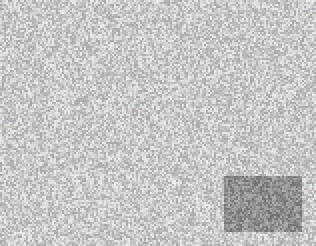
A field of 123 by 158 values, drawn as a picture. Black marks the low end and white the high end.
The ninth with the lowest average is the bottom right. No regular stripes run through it. An odd patch, lower than its surroundings, sits in the bottom right. Neither half mirrors the other. Overall the values sit about 80% of the way up the scale.
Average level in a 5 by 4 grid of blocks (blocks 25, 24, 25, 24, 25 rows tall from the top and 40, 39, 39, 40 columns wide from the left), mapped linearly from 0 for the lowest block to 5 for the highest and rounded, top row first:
5 5 5 5
5 5 5 5
5 5 5 5
5 5 4 2
5 5 4 0
